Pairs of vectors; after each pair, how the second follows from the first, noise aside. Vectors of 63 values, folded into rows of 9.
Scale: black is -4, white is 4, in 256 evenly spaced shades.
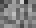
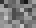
sign-scrambled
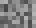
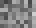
wrapped around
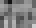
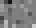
partly zeroed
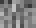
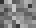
sign-scrambled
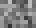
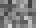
negated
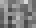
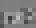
partly zeroed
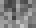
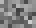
shuffled
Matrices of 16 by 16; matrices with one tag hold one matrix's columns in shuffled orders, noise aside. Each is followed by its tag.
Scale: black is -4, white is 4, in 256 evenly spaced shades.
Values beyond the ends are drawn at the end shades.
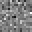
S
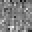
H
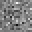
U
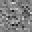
U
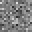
U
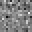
S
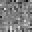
H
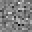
U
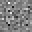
U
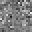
S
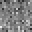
H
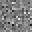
U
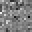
S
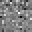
S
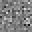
U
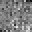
H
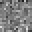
H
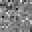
S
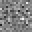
U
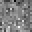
H
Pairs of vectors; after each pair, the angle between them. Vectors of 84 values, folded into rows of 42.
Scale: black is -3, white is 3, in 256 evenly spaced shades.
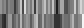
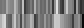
nearly opposite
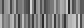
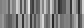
partly opposed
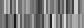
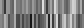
orthogonal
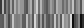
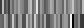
nearly parallel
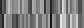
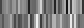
partly aligned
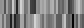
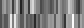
nearly opposite
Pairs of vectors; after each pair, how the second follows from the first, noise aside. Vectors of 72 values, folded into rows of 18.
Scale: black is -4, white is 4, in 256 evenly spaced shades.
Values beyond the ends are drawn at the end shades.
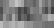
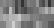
wrapped around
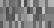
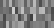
wrapped around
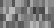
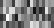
scaled up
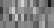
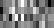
scaled up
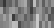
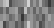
wrapped around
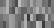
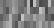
wrapped around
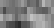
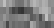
wrapped around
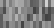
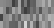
wrapped around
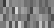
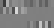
partly zeroed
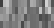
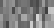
wrapped around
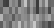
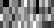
scaled up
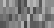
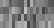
reversed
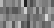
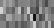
wrapped around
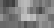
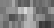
reversed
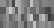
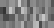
reversed
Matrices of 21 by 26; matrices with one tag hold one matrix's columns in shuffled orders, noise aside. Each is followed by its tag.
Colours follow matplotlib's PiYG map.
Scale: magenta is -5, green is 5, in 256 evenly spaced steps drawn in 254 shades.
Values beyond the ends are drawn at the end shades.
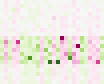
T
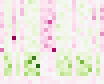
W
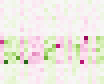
T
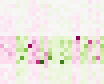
T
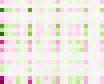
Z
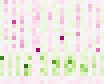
W
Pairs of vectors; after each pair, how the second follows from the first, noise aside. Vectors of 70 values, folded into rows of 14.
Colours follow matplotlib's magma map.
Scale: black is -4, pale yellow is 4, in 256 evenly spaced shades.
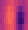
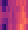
wrapped around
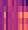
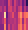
copied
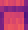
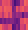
wrapped around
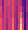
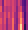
copied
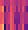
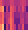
copied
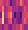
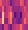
copied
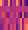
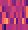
wrapped around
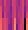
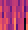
copied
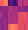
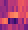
wrapped around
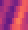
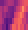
copied
